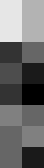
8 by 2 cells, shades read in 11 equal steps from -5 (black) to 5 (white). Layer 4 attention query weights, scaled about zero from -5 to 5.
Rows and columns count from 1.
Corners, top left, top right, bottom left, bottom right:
4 2 -1 -4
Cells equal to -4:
2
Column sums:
-2 -11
